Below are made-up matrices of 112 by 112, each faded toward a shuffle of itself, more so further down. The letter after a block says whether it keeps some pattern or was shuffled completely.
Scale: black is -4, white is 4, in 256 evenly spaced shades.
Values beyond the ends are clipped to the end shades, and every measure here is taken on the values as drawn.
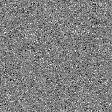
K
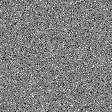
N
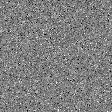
N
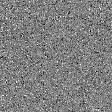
K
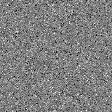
K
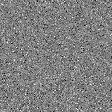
K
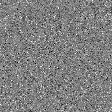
K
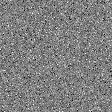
N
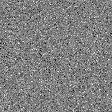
K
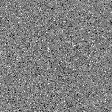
K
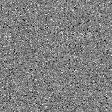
K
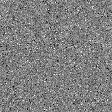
K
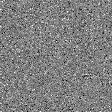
K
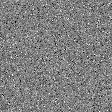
N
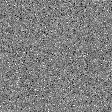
N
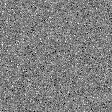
N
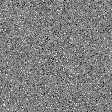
N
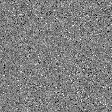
K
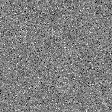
K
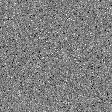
N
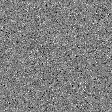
N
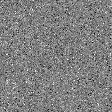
K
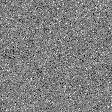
N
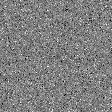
N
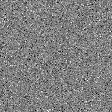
K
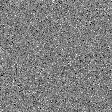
N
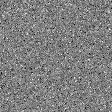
N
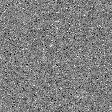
K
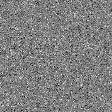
K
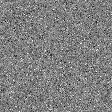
N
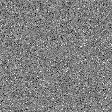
K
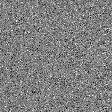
K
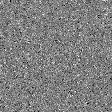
K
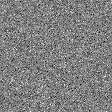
N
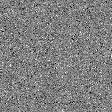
K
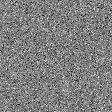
N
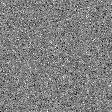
N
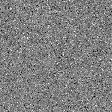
K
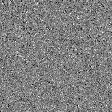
K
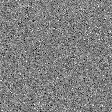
N
